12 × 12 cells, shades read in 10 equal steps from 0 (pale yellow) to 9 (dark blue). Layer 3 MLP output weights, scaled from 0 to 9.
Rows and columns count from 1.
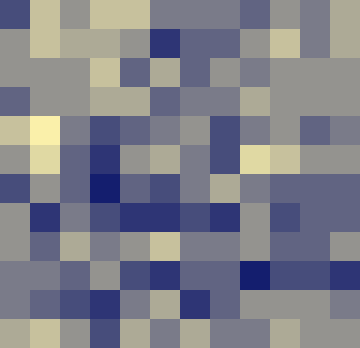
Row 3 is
4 4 4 2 6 3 6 4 5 4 4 4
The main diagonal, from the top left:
7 2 4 3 6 3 5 8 4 7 4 4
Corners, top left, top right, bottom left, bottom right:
7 3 3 4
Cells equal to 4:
37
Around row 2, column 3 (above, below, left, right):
4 4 2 3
